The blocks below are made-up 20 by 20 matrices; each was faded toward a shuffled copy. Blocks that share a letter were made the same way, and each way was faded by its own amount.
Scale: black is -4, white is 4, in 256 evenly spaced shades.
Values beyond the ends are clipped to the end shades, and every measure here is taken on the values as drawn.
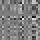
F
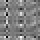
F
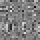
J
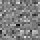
J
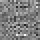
J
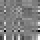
F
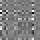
F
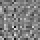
J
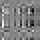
F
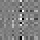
F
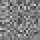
J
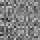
J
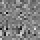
J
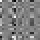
F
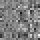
J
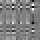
F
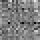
J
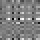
F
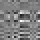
F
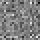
J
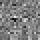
J
